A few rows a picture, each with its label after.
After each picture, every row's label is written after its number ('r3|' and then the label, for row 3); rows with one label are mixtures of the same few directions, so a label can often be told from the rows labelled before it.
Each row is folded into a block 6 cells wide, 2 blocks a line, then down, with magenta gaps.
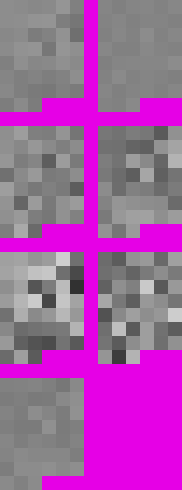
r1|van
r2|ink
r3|ink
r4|van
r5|van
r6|ink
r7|van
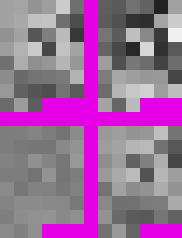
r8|van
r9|van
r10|van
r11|van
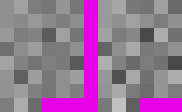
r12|ink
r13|ink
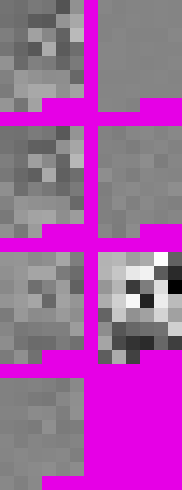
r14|van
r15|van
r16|van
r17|ink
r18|van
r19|van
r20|van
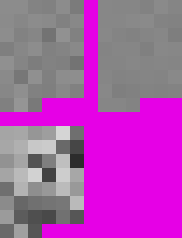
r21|ink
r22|van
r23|van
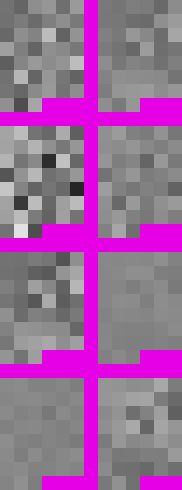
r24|ink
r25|van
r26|ink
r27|ink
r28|van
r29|van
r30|ink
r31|van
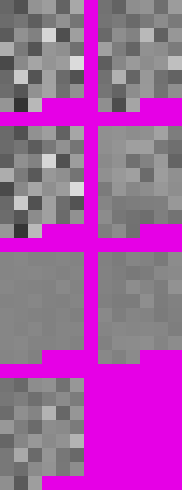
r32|ink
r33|ink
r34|ink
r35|van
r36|ink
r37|van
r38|ink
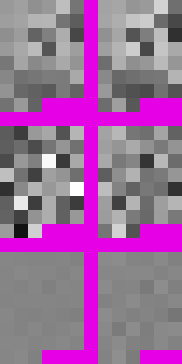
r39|van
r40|van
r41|ink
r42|ink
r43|ink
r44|ink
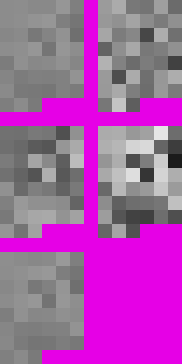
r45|van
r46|ink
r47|van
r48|van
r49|van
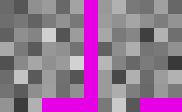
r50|ink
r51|ink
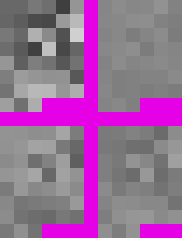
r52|van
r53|van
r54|van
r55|van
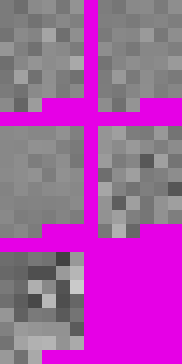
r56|ink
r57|ink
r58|van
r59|ink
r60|van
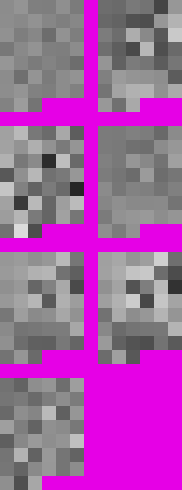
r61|ink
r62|van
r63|ink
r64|van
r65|van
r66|van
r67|ink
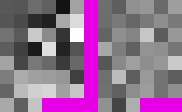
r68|van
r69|ink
